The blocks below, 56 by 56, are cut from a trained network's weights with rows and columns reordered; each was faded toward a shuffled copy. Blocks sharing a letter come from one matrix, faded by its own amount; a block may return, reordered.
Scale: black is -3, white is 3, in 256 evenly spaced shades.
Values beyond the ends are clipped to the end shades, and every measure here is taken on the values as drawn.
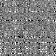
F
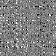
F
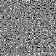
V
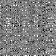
F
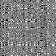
F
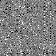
V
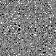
V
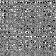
F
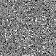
V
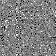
V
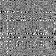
F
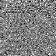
V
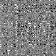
F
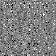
V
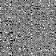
V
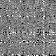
F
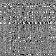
F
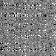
F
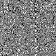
V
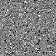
V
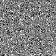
V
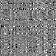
F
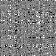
F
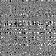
F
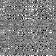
F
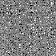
V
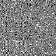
V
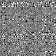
F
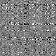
F
